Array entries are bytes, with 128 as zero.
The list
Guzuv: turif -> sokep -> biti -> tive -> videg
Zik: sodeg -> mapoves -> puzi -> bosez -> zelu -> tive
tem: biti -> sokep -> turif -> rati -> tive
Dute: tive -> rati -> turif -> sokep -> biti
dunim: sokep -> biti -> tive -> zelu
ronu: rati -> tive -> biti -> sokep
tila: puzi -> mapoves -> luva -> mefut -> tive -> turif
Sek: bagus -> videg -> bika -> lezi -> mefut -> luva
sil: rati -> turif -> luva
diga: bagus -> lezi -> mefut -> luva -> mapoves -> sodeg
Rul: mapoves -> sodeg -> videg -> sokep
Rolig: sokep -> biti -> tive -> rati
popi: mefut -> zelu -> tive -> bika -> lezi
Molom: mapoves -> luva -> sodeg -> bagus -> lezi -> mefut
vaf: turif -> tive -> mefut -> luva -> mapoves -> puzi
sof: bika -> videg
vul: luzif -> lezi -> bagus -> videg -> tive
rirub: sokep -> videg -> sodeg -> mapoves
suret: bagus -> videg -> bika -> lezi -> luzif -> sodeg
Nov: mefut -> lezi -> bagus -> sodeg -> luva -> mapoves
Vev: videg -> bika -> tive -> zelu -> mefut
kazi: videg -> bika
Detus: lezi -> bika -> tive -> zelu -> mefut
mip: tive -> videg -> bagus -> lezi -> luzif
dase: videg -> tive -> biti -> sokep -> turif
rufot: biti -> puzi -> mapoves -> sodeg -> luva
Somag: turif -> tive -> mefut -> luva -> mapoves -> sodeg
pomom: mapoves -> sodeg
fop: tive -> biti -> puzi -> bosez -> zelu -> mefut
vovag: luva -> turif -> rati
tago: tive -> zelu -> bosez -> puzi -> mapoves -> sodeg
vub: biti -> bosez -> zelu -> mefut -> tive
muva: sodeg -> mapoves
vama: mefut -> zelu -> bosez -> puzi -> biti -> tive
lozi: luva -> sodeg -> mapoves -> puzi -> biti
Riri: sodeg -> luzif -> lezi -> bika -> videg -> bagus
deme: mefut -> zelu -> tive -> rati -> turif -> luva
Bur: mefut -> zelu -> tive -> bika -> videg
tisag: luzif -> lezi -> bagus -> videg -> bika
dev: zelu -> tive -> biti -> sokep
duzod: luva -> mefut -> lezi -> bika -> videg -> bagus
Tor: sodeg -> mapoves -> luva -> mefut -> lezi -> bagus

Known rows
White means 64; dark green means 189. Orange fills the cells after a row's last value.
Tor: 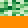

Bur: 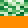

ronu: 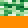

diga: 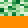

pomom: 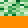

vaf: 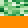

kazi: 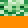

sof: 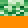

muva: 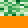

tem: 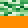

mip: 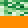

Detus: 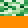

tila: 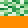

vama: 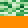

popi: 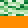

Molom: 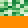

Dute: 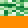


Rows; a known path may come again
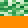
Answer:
duzod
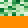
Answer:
diga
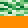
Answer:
vul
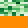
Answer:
Nov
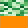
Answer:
vub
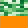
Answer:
Rolig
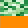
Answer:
Detus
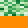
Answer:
muva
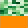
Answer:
Sek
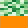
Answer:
tila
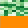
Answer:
Dute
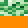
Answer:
Riri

